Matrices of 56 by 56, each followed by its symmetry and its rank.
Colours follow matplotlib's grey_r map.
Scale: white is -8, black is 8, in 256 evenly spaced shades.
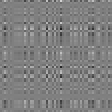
neither, rank one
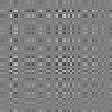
symmetric, rank one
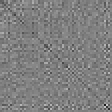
symmetric, rank five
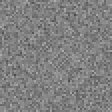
symmetric, full rank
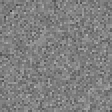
symmetric, full rank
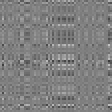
neither, rank two
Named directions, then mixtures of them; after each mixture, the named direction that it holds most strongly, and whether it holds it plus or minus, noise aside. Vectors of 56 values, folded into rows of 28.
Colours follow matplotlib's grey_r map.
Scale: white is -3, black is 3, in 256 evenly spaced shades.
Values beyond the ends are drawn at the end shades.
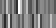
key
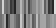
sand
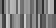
sand, minus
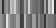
sand, minus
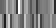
key, plus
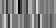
key, minus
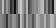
sand, plus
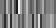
key, plus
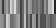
sand, minus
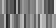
sand, plus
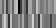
key, minus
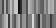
key, minus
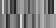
sand, plus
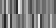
key, plus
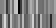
key, minus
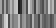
key, minus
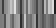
sand, minus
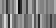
key, minus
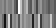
key, plus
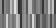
sand, minus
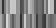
sand, minus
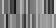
sand, plus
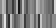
key, minus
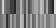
sand, plus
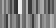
key, plus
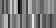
key, minus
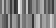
key, plus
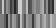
sand, plus
